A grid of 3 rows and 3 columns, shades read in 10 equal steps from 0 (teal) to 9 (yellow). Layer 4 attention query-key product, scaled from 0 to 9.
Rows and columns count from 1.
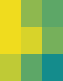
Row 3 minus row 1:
-2 -2 -3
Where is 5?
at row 1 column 2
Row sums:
17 21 10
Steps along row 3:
down down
